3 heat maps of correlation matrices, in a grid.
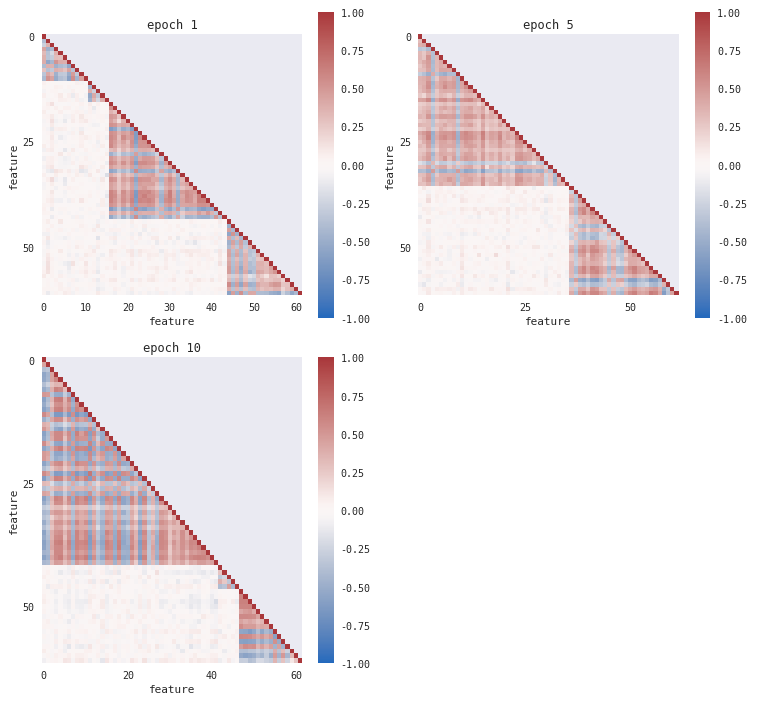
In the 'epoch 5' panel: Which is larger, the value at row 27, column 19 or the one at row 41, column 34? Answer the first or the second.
the first
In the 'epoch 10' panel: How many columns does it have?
62
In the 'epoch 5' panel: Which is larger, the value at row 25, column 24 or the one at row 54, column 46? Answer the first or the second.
the first
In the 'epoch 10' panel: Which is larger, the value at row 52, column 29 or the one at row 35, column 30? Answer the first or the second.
the second
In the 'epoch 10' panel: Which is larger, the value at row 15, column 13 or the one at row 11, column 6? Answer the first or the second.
the first
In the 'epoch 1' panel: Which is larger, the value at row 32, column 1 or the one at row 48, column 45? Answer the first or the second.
the first
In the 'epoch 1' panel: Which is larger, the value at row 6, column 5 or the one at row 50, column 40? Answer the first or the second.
the first
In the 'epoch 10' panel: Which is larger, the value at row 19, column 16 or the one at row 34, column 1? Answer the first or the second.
the second
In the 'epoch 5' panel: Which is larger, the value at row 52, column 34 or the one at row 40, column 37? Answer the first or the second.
the first
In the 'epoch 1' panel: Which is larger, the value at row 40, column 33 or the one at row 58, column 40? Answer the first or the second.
the first
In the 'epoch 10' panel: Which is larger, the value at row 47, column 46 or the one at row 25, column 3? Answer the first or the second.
the first
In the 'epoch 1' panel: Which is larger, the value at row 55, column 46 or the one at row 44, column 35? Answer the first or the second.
the first
